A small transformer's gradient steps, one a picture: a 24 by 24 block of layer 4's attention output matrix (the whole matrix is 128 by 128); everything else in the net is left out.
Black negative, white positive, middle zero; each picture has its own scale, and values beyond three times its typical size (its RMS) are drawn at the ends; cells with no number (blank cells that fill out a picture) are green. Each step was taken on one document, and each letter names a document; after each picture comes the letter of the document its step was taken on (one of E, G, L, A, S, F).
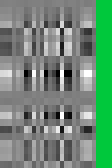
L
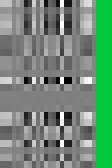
L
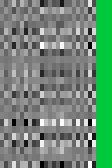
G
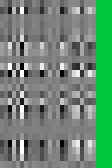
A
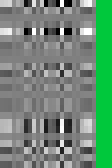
L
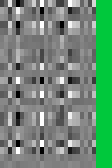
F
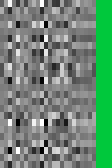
F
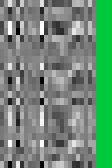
F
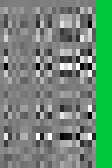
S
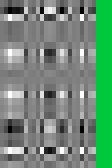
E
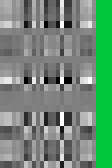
L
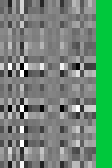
A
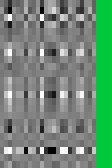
E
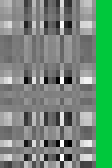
L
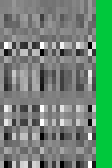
G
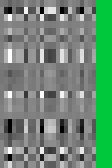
E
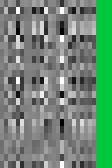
F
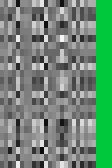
F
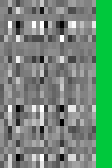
F
